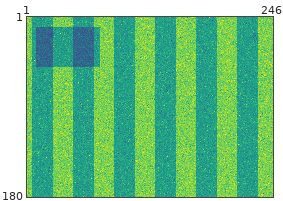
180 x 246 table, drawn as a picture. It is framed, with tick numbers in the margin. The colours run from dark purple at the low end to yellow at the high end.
Upright stripes repeat 6 times across the table. An odd patch, lower than its surroundings, sits in the top left. The top left is the ninth with the lowest average.
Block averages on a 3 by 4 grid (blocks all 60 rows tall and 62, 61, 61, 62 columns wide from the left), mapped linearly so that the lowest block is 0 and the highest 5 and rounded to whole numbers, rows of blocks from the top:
0445
4545
4545
